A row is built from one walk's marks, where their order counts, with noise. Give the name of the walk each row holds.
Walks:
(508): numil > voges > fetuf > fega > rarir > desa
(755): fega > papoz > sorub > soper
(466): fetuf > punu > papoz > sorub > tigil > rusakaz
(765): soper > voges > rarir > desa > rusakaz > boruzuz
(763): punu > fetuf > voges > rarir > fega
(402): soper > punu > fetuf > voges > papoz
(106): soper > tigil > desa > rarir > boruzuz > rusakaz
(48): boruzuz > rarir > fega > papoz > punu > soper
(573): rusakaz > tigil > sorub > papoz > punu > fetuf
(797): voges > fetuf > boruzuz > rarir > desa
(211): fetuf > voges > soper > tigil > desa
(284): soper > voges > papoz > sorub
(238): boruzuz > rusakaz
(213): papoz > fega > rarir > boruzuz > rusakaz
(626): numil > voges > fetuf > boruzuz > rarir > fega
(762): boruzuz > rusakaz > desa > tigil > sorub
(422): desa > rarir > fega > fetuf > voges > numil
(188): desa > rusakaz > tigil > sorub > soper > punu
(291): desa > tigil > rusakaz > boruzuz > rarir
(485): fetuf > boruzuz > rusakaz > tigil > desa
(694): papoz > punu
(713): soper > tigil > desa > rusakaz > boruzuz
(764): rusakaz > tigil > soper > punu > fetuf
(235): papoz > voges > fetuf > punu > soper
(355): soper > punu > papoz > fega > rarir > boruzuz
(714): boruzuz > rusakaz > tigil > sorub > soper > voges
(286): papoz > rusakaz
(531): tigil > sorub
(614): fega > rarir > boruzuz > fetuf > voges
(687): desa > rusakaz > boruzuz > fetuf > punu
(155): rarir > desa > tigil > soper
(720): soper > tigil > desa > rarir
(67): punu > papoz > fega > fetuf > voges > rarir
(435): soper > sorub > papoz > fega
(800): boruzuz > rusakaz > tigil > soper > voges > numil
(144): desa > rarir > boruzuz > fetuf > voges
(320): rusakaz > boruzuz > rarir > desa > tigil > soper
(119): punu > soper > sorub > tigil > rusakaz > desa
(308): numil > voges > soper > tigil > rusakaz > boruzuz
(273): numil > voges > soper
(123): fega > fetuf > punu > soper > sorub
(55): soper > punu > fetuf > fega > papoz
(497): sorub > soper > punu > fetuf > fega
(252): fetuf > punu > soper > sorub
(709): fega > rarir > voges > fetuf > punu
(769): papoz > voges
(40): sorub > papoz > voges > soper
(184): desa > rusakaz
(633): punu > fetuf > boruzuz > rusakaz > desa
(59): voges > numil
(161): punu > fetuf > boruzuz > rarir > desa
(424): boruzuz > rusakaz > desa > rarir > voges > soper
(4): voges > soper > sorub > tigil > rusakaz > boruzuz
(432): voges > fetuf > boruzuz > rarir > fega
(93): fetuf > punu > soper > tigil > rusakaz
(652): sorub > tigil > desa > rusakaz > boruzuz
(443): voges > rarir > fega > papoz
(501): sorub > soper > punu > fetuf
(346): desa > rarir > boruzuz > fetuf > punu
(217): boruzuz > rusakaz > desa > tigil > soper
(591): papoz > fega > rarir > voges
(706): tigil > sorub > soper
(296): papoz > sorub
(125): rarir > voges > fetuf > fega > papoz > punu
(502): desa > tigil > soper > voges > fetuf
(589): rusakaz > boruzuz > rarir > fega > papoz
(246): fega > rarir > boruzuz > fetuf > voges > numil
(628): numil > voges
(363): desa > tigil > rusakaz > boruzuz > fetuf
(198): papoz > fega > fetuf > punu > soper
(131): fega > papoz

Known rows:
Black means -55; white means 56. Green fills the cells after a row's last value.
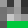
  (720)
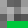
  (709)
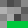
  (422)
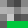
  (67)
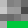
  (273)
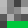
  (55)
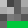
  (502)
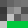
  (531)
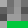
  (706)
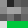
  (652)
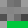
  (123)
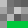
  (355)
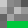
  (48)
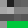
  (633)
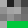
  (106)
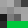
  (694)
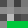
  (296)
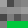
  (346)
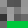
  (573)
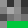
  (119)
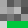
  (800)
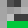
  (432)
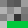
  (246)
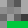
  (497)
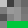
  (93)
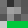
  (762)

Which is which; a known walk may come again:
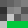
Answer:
(531)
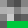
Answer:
(67)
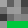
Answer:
(188)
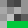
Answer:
(626)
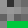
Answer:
(161)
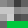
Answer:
(591)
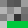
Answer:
(246)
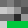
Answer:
(628)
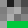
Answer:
(291)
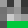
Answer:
(720)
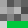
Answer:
(800)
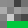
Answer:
(435)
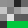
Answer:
(131)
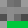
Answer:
(123)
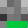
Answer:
(501)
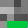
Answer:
(284)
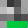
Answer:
(144)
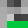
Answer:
(432)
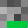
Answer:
(422)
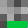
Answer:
(125)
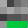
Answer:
(687)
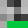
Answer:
(614)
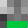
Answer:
(235)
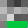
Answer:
(589)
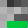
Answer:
(213)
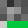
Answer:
(762)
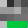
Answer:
(713)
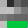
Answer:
(765)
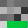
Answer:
(59)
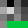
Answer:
(184)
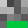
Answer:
(502)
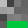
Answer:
(211)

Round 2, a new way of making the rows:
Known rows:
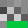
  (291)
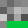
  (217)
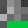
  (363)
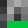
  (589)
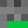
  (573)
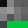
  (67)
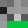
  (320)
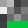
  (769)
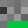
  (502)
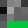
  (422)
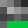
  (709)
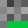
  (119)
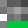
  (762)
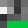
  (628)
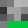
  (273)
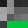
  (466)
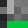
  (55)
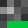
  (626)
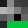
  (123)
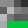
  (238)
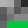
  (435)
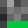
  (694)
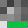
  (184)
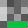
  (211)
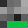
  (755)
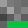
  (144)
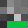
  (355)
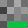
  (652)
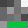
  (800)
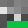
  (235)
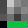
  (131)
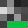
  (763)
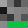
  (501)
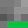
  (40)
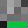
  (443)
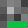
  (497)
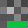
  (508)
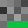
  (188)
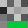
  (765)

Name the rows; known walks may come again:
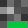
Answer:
(626)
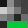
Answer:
(252)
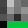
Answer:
(131)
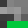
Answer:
(198)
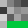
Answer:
(106)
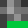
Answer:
(125)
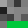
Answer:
(501)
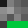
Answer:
(67)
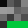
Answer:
(161)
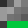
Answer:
(485)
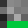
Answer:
(402)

